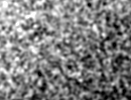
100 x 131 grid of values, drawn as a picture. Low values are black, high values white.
Mirror symmetry: none. Slope: up to the top left. Ninth with the highest average: top left. Grain: blotchy. Lone odd cells: none.
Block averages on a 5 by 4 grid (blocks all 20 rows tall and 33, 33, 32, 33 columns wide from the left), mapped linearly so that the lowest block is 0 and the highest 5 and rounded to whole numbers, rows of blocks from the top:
5 4 3 3 / 4 3 3 1 / 4 3 2 1 / 4 2 2 1 / 3 1 1 0
